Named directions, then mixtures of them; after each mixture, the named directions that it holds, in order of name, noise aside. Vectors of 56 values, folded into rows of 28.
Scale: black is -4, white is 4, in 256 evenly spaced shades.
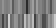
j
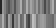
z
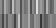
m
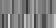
j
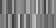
m, z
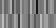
m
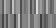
m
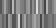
m, z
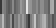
j, z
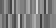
m, z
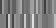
j, z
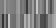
j, m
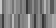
j, z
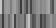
m, z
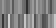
j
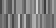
m, z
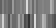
j, z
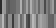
z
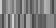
z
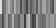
z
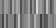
m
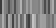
z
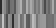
z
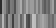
z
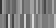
j, z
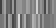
m, z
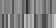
j
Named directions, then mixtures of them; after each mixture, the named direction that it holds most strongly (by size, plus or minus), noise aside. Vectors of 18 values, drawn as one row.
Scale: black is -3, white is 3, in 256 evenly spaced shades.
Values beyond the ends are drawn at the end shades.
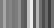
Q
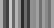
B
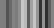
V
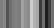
V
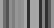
V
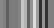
V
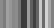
V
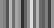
Q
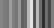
Q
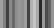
V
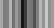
V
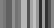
V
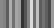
Q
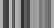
B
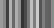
B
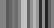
V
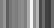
Q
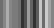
V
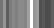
Q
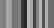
V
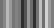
V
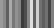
Q
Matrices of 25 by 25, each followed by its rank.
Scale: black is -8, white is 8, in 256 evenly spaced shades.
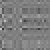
two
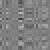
two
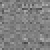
five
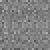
five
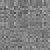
five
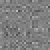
five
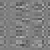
two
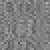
five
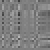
two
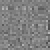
five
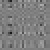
two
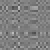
two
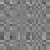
two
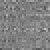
five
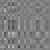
two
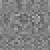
five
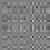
two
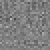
five
